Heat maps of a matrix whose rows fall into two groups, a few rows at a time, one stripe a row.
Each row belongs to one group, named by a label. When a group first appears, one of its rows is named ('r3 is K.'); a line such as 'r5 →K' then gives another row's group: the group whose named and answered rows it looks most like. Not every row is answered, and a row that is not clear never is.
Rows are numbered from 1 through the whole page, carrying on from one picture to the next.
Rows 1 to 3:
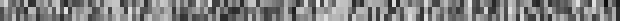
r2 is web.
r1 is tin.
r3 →web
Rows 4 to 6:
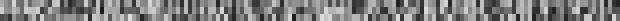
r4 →tin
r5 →tin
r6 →web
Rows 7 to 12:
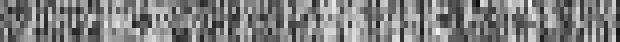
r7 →web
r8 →web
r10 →web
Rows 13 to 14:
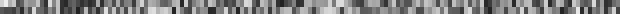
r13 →tin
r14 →web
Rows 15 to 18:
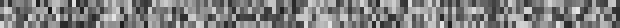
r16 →tin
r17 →web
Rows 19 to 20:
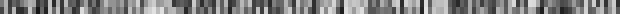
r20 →web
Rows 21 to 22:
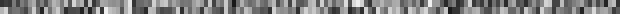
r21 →web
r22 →tin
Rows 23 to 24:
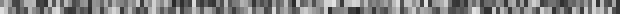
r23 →web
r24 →tin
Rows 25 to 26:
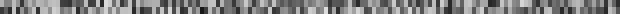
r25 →tin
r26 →web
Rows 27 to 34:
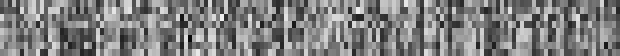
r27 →web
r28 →web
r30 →web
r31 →tin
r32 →tin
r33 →tin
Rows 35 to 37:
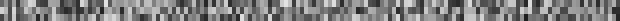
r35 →web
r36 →tin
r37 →web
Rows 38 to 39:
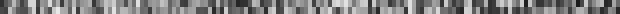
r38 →web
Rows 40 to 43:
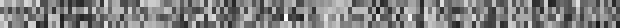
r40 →tin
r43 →web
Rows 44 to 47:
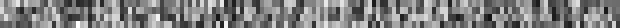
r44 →tin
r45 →tin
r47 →web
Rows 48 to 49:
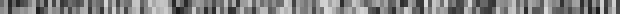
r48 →web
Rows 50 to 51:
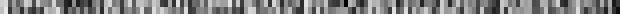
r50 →tin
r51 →tin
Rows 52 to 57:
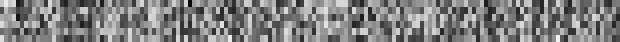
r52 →tin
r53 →web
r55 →tin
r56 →web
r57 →tin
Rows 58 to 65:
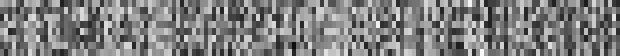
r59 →web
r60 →web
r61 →tin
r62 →web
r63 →tin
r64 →web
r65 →web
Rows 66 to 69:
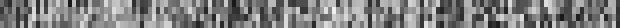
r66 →web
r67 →web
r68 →web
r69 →web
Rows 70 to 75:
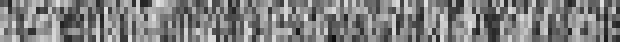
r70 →web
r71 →web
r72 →tin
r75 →tin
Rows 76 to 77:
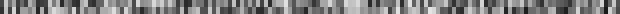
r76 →web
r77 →web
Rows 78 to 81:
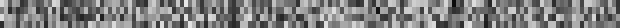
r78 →tin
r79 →web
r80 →tin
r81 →web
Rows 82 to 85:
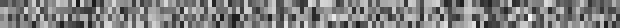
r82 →web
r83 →tin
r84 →web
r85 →tin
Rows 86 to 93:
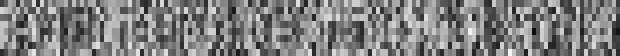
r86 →web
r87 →tin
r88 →web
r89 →tin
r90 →tin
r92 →tin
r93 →web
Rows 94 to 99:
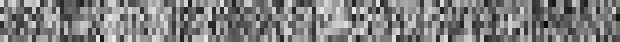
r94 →tin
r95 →web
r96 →tin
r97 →web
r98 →web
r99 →tin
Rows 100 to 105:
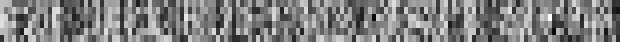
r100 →tin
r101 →tin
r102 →tin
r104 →tin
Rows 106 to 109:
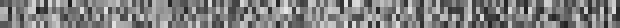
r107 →web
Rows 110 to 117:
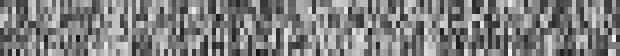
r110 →web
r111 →web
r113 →tin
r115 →web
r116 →web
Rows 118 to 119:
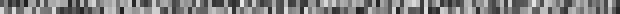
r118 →web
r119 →tin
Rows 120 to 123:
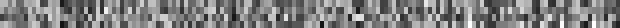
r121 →tin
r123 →tin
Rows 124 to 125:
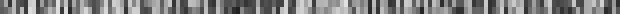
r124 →web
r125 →web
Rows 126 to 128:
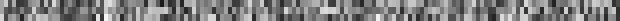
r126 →tin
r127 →web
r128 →tin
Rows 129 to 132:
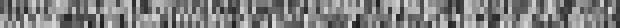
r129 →web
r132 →tin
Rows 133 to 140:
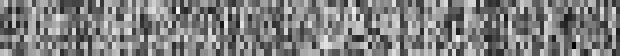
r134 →web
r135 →web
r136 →web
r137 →web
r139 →web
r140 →tin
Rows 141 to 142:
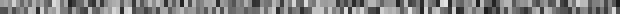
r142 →web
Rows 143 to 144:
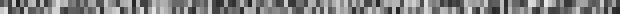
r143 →web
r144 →tin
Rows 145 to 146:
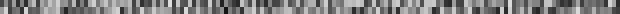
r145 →web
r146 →tin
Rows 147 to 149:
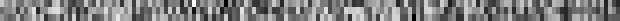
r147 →tin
